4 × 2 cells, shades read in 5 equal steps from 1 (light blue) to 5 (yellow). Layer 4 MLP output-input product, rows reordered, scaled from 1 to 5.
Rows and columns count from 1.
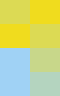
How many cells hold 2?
1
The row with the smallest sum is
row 4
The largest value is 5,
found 2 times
